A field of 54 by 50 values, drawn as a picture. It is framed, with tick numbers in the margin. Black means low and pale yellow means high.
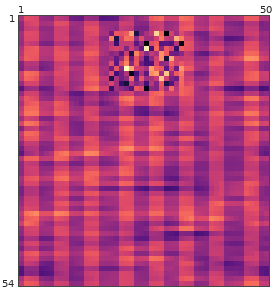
Odd patch: rougher, in the top middle. Odd rows or columns: none. Roughest part: top middle. Stripes: upright, repeating 8 times.
